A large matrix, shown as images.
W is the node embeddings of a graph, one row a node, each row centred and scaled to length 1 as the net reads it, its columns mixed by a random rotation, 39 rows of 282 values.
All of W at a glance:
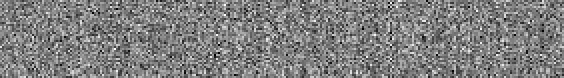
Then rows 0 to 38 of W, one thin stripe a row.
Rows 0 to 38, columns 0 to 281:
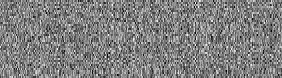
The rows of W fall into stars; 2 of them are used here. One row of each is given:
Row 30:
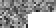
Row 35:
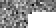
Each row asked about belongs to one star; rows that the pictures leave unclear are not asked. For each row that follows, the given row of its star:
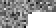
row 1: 35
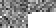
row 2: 30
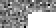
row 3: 35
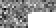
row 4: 30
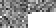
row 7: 30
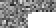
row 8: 30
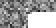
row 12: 30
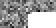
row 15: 30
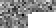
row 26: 30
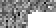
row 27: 35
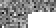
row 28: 30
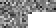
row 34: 35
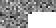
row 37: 35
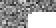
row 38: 35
